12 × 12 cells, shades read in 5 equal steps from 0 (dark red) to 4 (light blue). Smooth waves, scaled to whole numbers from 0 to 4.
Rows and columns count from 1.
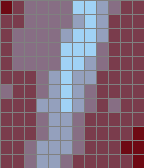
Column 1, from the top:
0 1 1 1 1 1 2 1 1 1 1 1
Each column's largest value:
2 2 2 3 3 4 4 4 3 2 1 1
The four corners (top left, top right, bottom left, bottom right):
0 1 1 0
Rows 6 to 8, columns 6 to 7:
4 3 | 4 3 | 4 3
